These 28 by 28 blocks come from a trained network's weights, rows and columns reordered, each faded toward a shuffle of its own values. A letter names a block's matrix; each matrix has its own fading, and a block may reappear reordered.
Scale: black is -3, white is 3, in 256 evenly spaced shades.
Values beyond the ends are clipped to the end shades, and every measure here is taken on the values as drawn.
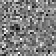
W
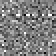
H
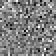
W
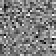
W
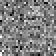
W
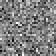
W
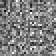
H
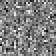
W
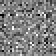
H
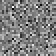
H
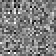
H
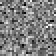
W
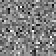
W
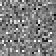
H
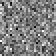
W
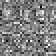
H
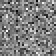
W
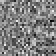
H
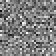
H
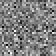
W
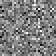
H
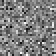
W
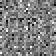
W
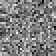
H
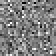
W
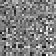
H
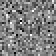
W
